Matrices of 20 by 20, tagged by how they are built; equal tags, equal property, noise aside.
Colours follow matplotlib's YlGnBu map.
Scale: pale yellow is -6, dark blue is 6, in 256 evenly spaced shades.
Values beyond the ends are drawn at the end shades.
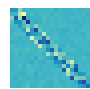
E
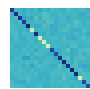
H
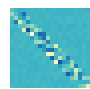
E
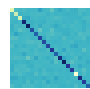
H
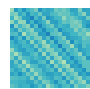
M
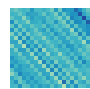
M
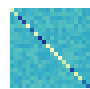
H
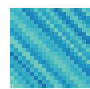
M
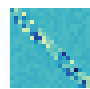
E
